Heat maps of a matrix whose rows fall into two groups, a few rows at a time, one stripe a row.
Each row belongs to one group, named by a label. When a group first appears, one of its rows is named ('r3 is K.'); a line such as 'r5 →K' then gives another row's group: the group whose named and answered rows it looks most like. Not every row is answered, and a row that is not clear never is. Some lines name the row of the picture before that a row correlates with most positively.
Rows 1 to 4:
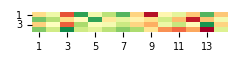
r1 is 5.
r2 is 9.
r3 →5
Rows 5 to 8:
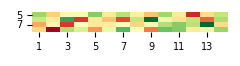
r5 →9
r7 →5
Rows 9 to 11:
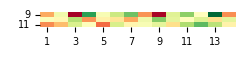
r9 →5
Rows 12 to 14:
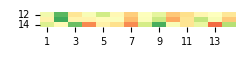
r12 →9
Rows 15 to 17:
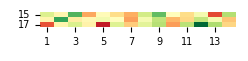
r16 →9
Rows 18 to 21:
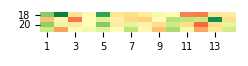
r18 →9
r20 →9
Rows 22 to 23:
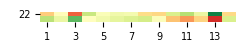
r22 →5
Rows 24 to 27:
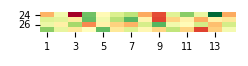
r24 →5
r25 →5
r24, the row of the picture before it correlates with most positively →22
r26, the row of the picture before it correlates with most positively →23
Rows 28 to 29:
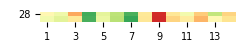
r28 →5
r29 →5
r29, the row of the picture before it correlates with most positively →25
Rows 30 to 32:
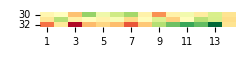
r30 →5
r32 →5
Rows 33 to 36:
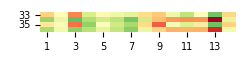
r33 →5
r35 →5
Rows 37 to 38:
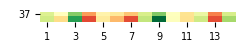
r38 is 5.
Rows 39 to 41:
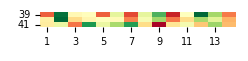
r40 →9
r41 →5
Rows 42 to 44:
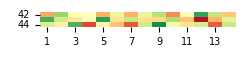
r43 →9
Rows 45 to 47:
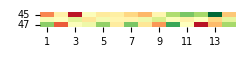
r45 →5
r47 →9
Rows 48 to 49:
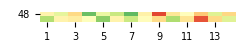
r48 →5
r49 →9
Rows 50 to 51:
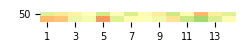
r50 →9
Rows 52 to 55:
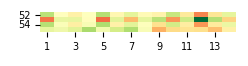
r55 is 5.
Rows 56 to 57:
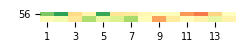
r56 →9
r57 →5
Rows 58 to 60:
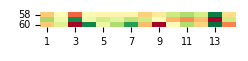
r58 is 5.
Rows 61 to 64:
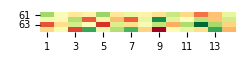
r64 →5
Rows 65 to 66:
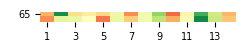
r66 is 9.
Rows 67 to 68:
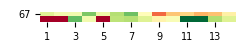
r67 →5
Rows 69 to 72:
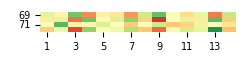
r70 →5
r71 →9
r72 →5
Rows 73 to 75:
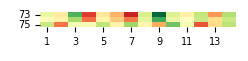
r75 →9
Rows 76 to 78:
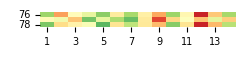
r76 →9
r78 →9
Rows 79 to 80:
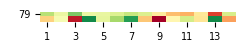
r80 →5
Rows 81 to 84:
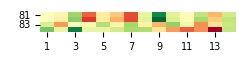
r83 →9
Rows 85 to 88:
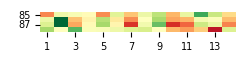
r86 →9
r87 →9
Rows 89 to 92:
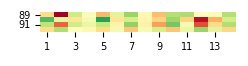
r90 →9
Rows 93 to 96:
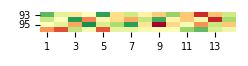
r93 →9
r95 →5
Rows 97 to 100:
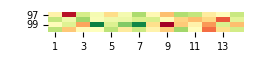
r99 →5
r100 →9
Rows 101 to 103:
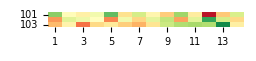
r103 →5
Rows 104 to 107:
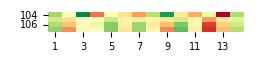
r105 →9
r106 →9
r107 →9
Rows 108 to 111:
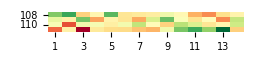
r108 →9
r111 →5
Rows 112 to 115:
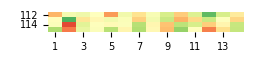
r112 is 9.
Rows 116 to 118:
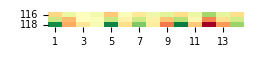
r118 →9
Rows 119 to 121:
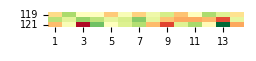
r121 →5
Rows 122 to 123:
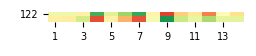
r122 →5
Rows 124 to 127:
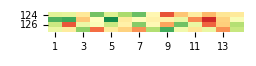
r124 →5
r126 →9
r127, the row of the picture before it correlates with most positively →123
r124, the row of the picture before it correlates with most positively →122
